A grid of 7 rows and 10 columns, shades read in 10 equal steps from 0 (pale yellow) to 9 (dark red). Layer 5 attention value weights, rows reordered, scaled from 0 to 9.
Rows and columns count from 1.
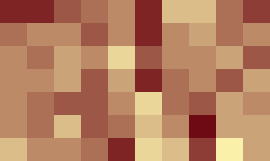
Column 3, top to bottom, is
6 4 3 3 6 2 4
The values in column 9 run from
0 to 6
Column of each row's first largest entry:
1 6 6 6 3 8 5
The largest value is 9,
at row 6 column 8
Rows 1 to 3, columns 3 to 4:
6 5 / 4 6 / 3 4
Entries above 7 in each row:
3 1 0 1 0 1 1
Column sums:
31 35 28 38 29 34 26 35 25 30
